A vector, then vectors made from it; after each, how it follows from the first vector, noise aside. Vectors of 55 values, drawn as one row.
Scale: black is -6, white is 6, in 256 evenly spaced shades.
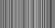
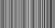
copied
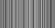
copied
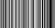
scaled up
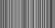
copied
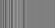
partly zeroed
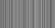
shrunk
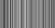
reversed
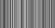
reversed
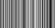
scaled up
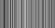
reversed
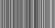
negated
